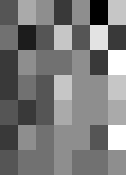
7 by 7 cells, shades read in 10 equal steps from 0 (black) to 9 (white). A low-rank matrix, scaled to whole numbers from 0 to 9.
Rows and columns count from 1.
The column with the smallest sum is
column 1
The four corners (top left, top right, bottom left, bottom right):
3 7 3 5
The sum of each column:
19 27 26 36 32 27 45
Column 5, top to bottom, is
5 3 5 5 5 5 4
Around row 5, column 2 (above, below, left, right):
4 5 3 3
